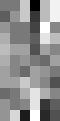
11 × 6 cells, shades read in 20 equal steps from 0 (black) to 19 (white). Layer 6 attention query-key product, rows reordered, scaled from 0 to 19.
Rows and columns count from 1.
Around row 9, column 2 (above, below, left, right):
12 9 8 13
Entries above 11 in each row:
3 3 1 3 4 2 2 4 3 1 2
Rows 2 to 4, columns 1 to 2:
7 11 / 11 9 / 13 9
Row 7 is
12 10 8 12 11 9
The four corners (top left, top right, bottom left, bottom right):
9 18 11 6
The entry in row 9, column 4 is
17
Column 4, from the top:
0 4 5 7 6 9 12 12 17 17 19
